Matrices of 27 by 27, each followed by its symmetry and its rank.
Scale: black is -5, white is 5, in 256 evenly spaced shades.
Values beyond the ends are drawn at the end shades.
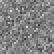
symmetric, full rank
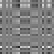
neither, rank one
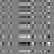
neither, rank one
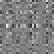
neither, rank three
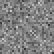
symmetric, full rank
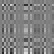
neither, rank one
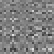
neither, rank three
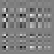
neither, rank one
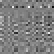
neither, rank three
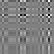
neither, rank one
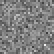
symmetric, full rank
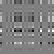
neither, rank one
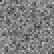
symmetric, full rank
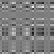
neither, rank one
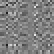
neither, rank three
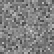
symmetric, full rank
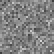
symmetric, full rank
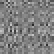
neither, rank three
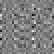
neither, rank three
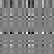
neither, rank one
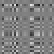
neither, rank one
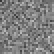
symmetric, full rank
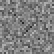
symmetric, full rank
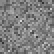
symmetric, full rank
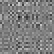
neither, rank three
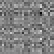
neither, rank three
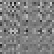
neither, rank three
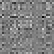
neither, rank three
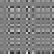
neither, rank one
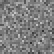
symmetric, full rank
